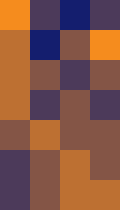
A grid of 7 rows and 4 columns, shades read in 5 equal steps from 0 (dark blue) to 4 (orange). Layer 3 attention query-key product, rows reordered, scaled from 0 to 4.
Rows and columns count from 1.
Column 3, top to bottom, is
0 2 1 2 2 3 3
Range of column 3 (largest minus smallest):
3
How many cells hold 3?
7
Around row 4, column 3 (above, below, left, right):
1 2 1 1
